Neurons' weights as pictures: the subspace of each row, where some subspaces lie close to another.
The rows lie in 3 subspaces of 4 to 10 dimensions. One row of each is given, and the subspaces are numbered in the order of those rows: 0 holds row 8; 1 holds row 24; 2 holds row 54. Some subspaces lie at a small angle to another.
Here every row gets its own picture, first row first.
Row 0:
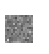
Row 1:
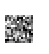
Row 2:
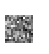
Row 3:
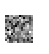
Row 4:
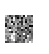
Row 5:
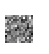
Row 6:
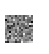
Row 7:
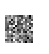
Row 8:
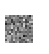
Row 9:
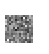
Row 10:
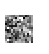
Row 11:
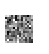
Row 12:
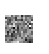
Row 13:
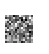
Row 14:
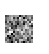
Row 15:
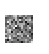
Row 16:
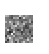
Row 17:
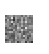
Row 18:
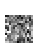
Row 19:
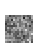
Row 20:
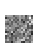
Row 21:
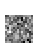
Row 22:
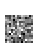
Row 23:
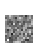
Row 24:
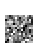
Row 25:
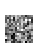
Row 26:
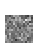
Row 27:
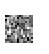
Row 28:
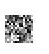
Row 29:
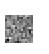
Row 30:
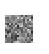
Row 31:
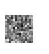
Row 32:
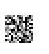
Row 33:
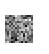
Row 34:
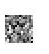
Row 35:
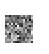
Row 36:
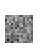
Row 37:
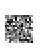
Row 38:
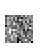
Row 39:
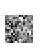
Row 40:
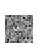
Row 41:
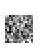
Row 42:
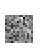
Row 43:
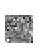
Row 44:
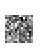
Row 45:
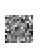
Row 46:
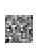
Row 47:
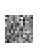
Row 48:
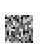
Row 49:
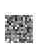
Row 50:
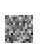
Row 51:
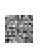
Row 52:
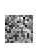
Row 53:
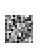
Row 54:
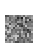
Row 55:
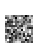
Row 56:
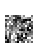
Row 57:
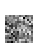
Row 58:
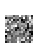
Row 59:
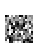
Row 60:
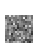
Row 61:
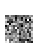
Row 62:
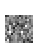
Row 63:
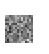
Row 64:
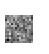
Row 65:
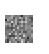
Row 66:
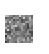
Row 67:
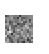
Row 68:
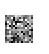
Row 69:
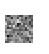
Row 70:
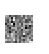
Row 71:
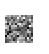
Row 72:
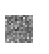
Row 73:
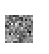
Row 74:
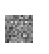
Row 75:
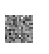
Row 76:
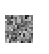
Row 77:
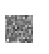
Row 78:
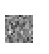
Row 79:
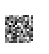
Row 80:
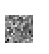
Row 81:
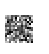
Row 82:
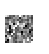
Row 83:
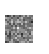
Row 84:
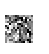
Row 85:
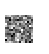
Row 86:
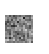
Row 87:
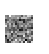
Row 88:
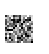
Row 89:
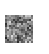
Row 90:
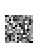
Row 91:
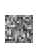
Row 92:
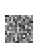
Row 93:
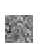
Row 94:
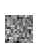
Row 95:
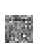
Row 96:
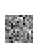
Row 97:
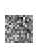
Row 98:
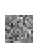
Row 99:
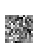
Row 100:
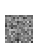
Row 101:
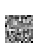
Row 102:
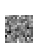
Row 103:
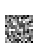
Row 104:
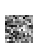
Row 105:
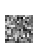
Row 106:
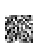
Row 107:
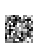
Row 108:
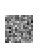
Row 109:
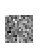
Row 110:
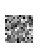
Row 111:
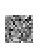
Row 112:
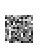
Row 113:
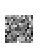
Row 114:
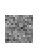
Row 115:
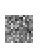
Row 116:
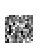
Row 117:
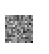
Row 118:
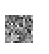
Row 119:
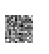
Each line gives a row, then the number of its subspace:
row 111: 0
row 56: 0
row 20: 1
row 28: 2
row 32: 0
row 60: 2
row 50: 1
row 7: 0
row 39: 1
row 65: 0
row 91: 2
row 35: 2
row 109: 0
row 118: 2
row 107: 0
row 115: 2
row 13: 1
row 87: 0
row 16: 1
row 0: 1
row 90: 0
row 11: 0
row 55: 1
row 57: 1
